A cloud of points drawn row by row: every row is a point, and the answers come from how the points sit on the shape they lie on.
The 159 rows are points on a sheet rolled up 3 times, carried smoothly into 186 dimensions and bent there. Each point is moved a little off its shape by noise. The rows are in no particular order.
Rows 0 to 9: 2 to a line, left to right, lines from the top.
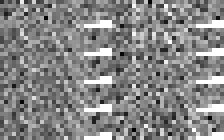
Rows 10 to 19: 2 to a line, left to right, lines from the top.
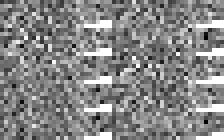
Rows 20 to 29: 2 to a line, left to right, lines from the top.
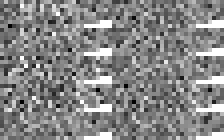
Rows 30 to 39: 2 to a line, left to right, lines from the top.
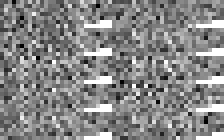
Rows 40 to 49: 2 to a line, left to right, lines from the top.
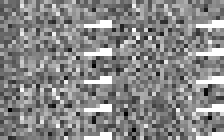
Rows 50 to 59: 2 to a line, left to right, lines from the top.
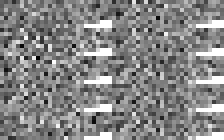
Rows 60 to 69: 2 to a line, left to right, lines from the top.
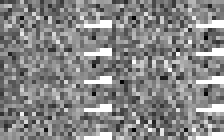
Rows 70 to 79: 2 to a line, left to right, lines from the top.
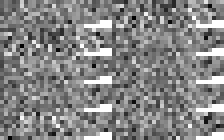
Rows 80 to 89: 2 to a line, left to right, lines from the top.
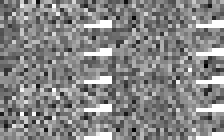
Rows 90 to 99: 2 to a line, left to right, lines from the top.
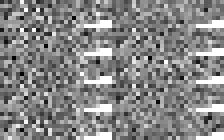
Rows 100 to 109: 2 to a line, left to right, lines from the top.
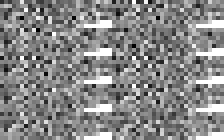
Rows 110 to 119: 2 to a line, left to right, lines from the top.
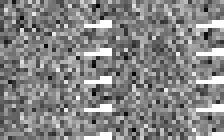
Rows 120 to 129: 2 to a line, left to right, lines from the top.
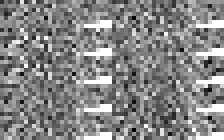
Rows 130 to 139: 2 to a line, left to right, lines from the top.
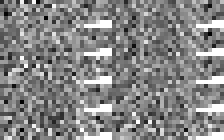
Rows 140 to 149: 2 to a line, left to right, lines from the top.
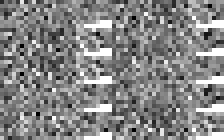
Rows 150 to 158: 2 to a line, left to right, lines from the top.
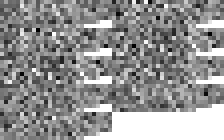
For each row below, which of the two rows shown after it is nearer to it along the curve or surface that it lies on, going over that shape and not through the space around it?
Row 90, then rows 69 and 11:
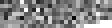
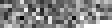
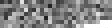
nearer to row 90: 69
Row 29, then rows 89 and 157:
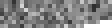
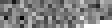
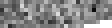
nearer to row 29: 89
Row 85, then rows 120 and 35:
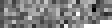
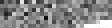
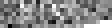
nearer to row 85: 35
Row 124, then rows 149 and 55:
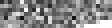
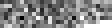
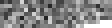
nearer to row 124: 149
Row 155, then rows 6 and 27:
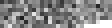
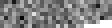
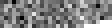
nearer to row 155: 27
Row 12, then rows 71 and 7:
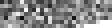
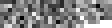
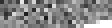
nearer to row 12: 71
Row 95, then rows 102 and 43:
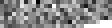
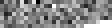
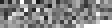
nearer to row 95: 102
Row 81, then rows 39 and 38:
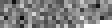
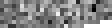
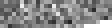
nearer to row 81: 38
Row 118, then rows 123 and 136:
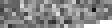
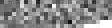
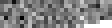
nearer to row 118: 123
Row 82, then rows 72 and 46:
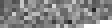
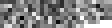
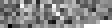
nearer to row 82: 46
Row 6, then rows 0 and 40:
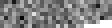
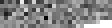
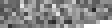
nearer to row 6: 40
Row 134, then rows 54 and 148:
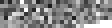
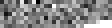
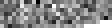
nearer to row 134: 54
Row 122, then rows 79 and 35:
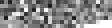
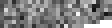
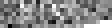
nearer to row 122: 35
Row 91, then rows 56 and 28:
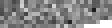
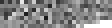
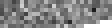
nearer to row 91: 28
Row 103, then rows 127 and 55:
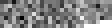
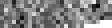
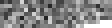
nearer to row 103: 55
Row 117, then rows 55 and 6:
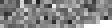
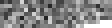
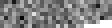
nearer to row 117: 55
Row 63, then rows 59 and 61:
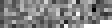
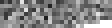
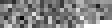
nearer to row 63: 61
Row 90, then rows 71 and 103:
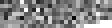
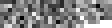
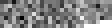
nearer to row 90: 71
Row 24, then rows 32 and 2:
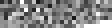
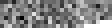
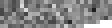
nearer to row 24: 32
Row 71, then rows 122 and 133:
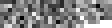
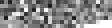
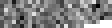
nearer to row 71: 122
